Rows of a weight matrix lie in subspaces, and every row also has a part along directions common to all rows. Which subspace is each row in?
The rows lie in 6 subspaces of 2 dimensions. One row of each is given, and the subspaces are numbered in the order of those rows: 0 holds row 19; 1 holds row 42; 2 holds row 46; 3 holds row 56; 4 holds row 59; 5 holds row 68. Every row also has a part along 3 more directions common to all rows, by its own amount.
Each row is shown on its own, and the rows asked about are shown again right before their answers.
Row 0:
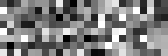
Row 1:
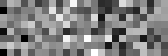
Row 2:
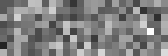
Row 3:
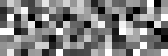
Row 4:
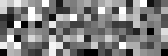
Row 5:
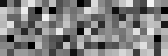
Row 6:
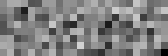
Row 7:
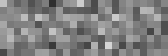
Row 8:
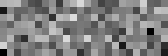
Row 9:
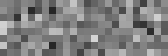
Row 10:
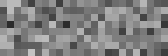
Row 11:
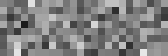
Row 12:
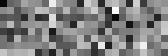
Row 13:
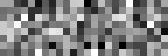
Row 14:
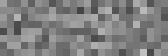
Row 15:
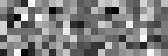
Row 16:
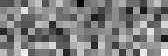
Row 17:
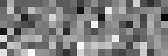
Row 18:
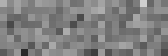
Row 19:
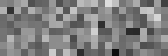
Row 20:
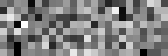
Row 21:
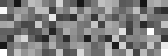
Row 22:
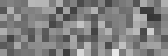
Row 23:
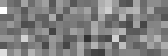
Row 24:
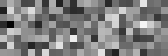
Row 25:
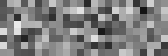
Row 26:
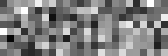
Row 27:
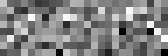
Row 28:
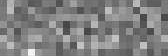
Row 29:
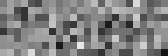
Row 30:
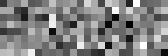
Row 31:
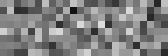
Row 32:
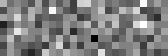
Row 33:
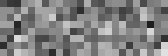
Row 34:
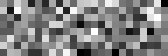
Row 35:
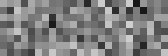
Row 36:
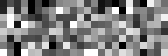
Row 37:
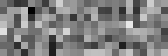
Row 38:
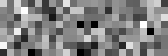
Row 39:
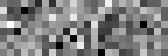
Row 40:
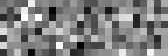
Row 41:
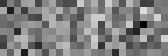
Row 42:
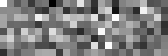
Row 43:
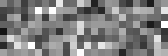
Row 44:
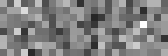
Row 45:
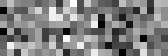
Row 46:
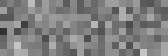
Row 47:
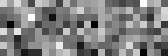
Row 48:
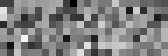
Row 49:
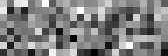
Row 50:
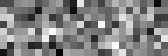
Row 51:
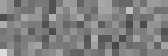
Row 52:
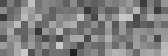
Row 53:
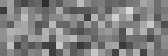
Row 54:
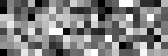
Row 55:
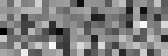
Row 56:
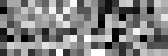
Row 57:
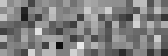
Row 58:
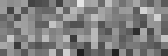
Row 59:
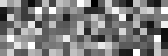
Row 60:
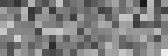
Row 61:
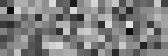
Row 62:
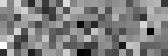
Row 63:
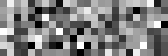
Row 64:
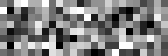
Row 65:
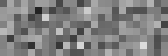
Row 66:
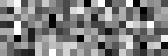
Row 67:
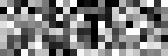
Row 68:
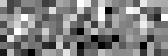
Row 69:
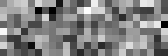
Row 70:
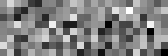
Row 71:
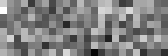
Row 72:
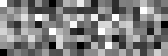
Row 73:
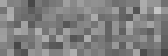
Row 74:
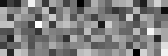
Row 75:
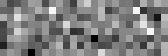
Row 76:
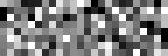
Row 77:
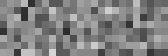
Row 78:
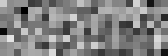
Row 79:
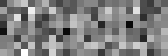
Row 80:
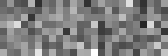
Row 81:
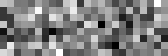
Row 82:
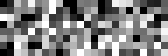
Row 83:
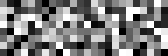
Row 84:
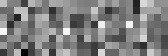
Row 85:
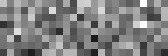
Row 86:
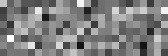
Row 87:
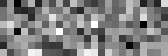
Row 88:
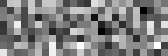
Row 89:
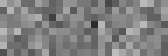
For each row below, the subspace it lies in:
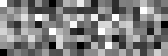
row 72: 1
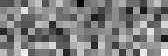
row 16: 0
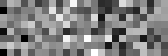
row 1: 3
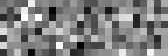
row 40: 2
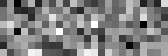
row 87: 0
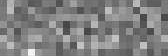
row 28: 5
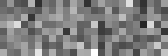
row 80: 1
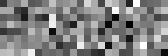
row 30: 1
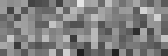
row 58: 0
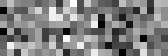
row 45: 3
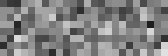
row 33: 1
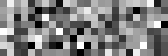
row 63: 4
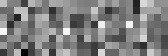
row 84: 2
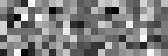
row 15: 2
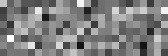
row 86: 4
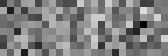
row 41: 0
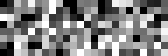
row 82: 3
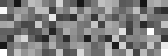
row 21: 3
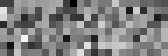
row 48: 3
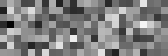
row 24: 5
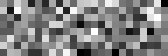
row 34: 0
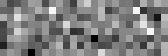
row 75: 5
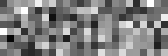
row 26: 4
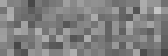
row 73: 2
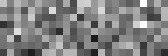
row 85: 5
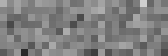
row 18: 2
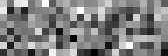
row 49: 5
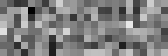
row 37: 2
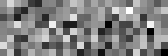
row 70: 1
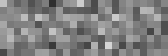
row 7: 1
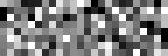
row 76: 4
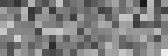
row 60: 3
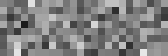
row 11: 2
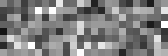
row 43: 4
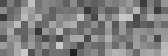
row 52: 2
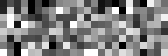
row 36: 2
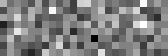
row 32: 5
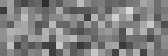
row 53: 5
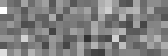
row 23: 3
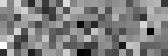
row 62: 0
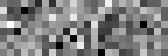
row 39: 5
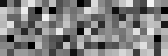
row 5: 4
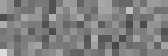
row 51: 3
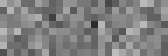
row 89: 0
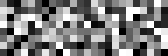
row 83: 4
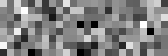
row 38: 0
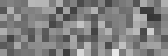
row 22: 0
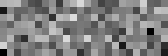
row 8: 3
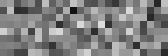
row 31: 0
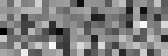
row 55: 0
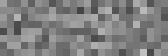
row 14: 1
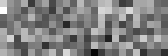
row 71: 3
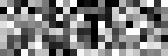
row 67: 0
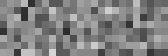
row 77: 2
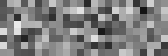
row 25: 1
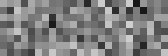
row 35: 1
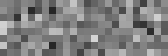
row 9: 5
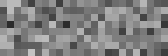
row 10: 5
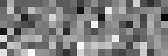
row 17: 5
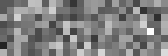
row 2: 5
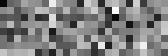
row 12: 1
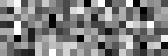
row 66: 1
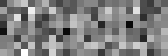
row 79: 2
